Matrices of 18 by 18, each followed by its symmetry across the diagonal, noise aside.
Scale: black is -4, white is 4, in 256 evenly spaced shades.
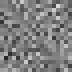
antisymmetric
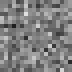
antisymmetric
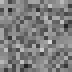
symmetric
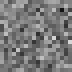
neither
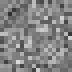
symmetric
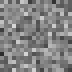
symmetric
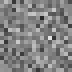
neither
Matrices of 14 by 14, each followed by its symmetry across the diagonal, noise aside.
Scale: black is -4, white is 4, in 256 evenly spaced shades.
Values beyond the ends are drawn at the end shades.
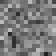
neither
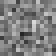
antisymmetric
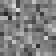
antisymmetric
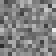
neither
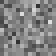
neither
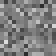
antisymmetric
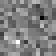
antisymmetric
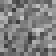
antisymmetric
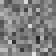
neither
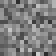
neither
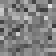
neither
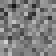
neither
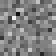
antisymmetric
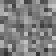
antisymmetric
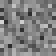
neither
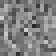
neither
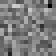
neither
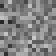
neither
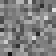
antisymmetric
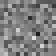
antisymmetric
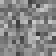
neither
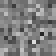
antisymmetric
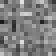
antisymmetric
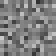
antisymmetric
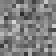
antisymmetric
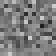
neither
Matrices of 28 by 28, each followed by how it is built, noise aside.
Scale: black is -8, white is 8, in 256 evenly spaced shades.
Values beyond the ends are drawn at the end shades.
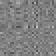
low rank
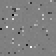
sparse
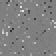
sparse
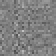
low rank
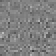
low rank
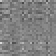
low rank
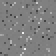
sparse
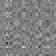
low rank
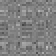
low rank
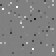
sparse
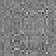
low rank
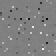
sparse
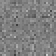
low rank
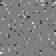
sparse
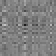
low rank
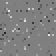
sparse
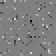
sparse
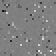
sparse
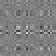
low rank
